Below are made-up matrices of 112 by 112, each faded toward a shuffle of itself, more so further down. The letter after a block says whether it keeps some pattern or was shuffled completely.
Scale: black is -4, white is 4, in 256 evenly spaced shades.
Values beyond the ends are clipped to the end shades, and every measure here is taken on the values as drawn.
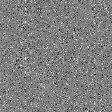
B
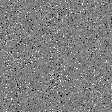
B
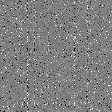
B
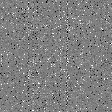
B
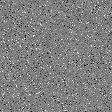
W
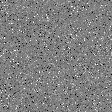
W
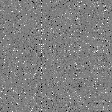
B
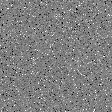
W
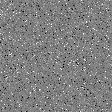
W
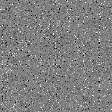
B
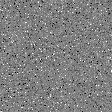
W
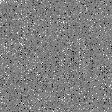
B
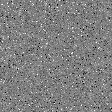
W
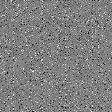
B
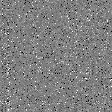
B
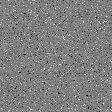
W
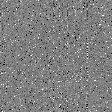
B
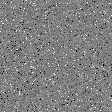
W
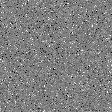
W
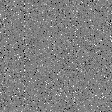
B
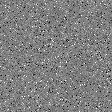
W
